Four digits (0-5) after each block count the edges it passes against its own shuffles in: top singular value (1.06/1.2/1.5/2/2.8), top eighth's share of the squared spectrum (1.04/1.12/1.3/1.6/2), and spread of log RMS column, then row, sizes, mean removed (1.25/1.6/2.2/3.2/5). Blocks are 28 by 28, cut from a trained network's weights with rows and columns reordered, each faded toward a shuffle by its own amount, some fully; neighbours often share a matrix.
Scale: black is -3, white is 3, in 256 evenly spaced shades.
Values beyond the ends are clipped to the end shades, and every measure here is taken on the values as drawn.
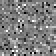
0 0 0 0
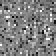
0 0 0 0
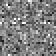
1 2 0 1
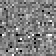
2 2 0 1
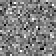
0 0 0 0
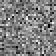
0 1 0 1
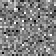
0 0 0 0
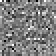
2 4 1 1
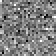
1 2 0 0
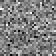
0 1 0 0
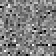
2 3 0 1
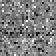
1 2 1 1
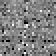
2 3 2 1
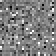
1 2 2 0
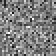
1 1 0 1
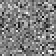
2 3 1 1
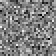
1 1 0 0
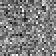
2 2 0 0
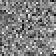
1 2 0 0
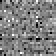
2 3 2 1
